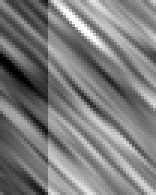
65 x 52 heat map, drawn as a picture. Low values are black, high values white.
Streaks slant down to the right. The right part is higher, past a seam about 30% of the way across. No lone cell stands out from its neighbours. The histogram is bell-shaped.
